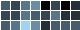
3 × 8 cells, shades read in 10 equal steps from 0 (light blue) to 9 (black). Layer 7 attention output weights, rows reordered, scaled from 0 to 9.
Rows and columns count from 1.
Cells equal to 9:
2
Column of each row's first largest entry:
5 7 5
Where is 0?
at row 3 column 3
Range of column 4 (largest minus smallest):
2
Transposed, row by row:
5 6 5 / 6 6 4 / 4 4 0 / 3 5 3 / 9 6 7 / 6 4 5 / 9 7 5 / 7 7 5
